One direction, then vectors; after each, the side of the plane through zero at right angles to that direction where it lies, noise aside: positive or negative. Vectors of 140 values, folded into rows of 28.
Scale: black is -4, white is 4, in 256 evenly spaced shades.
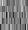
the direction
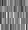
negative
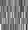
negative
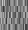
positive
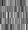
negative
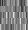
negative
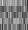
positive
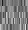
negative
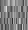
negative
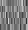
positive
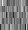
positive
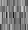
positive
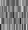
positive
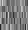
positive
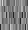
positive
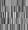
negative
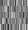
negative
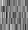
positive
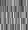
negative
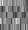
positive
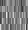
negative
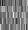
negative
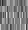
negative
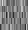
positive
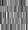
negative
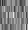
negative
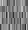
positive
